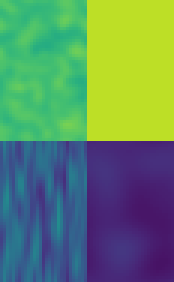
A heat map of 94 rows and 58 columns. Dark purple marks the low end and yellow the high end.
It is made of 2 by 2 panels. Panel 1,1: high, blotchy, faint in contrast. Panel 1,2: very high, flat. Panel 2,1: low, streaked downward. Panel 2,2: very low, smooth, faint in contrast.
